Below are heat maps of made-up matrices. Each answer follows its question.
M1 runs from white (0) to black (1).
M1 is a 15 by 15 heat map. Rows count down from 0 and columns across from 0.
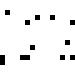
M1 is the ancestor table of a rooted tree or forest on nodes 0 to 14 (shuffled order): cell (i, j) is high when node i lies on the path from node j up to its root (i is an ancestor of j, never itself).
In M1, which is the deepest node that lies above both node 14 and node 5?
4
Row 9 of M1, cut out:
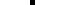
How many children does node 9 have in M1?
1
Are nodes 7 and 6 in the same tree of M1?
no
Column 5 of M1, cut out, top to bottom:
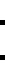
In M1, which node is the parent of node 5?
4
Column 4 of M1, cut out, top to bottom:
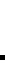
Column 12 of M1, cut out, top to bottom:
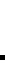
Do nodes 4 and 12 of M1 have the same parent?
yes
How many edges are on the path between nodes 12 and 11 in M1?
1
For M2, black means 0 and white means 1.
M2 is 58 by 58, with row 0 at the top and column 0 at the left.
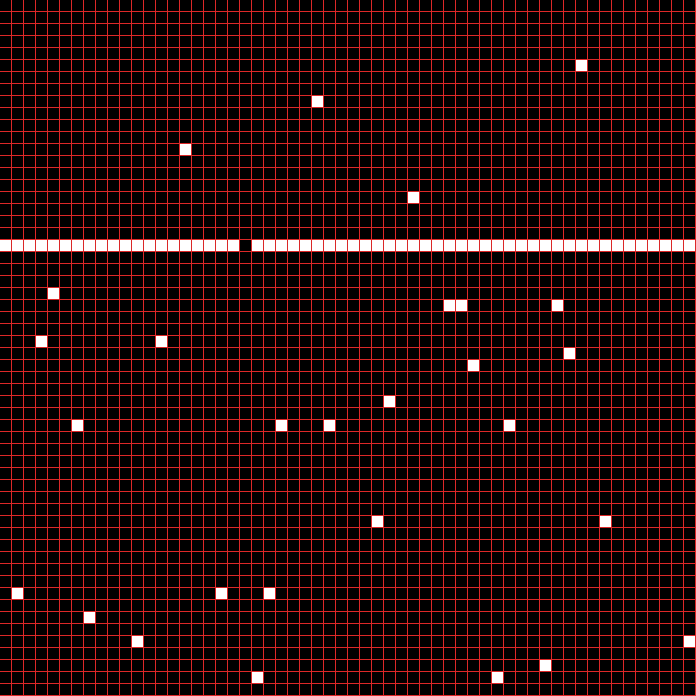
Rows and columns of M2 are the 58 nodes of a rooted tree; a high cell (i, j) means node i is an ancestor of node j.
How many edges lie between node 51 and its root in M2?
1
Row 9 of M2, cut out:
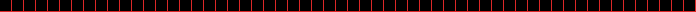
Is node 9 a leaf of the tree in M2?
yes
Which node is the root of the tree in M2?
20
